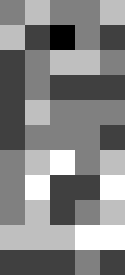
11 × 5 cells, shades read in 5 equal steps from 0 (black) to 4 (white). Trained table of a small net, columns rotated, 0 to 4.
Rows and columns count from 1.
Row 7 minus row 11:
1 2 3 0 2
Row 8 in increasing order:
1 1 2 4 4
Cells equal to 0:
1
